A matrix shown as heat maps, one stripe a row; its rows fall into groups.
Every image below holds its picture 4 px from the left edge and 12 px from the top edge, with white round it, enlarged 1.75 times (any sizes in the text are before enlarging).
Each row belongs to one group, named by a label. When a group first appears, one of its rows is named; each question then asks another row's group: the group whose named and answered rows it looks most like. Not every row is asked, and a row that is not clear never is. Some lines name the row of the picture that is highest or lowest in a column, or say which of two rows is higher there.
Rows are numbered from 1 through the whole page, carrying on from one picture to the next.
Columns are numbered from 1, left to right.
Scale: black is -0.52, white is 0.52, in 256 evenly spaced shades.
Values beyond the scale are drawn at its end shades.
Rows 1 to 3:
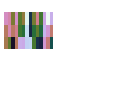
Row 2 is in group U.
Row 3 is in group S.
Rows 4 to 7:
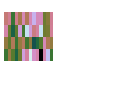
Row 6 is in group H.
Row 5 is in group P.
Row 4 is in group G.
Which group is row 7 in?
S
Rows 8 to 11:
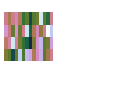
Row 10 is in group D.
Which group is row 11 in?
P
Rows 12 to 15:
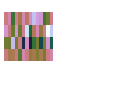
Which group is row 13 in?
U
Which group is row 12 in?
G
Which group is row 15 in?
U
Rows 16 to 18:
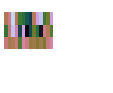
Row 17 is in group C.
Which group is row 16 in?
D
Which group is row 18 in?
U
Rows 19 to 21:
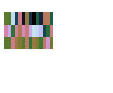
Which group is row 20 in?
G
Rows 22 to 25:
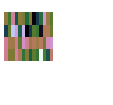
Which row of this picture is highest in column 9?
24
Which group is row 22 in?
H
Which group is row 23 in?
C
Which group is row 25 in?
D
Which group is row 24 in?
U
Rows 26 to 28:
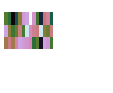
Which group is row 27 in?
P
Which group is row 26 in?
S
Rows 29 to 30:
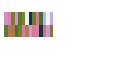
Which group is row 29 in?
U
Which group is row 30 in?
S
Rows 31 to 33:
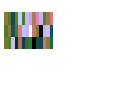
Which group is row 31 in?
P
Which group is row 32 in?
S
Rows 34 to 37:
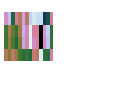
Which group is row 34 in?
G
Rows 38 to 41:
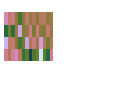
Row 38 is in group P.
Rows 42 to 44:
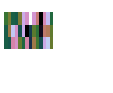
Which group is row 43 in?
C
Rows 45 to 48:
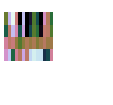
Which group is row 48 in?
G
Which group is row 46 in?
C
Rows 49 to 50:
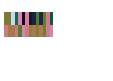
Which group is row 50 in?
U
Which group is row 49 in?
H
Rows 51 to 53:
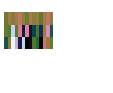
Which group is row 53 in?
C
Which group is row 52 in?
H
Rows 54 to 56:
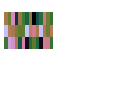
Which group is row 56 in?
C
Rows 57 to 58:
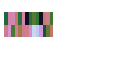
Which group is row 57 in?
C
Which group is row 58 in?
G
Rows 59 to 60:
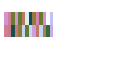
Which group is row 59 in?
U
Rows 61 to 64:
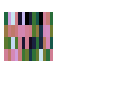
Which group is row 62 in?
S
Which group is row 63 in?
H
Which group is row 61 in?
C
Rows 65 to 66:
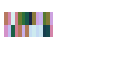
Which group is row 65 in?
D
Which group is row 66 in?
G
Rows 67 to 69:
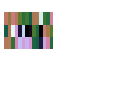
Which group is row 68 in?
C
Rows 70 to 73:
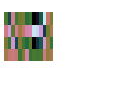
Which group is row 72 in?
H
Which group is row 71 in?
G
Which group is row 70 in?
H
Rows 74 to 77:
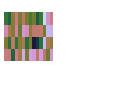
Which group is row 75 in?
U
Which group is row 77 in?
G
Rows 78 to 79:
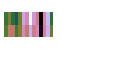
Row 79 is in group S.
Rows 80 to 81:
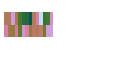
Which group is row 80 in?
D
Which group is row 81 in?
U
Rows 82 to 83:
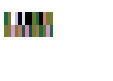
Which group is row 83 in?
H
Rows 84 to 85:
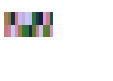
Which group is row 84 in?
S
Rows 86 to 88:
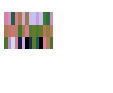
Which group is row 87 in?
U
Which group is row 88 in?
C
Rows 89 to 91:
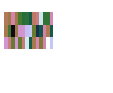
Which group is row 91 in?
U
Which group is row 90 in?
S
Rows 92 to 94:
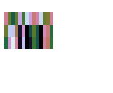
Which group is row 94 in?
C
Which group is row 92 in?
P
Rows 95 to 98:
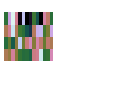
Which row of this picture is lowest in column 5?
95
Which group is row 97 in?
P
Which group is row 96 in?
D
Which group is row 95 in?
C
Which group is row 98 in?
D
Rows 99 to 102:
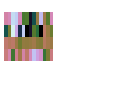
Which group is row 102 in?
G
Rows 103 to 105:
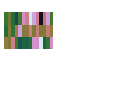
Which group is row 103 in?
S
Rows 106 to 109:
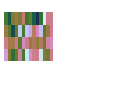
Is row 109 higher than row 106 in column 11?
Yes
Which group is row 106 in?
H
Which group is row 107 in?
P
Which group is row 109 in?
P
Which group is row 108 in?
U
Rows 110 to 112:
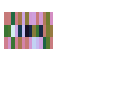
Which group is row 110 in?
G
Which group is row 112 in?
G
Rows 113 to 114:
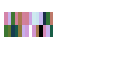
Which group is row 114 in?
S
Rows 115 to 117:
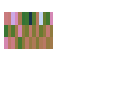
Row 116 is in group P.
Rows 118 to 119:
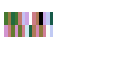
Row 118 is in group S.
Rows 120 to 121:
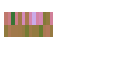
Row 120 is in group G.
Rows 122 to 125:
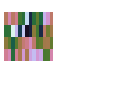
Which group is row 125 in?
G
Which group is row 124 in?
S
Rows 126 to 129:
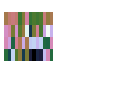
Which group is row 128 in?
G
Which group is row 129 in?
H
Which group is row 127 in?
U
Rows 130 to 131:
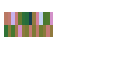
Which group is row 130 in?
D
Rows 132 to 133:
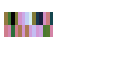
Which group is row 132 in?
S
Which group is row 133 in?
G
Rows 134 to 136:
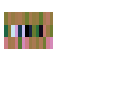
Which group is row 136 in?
U
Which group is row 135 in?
C
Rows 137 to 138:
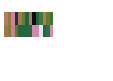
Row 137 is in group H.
